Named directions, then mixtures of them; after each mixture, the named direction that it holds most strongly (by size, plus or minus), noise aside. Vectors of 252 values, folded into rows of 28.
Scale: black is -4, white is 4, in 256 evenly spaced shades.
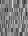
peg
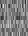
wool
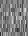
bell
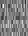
wool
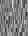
peg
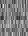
wool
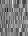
peg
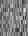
bell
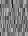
peg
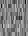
wool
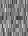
wool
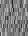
peg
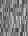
bell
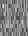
wool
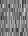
wool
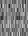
wool
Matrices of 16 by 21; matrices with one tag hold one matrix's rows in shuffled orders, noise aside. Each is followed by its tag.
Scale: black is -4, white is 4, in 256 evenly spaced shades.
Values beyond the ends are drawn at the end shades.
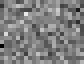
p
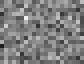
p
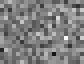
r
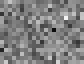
r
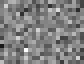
p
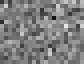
r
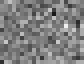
r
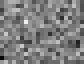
p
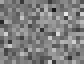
r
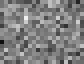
p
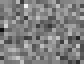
p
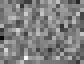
p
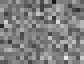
r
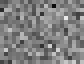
r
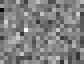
p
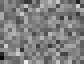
p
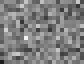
p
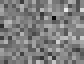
r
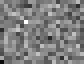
p
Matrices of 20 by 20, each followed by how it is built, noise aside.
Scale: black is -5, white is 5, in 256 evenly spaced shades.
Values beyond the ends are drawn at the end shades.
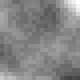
smooth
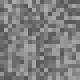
noise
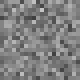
noise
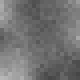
smooth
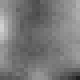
smooth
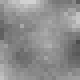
smooth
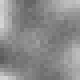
smooth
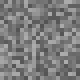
noise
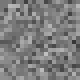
noise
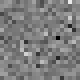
noise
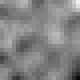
smooth
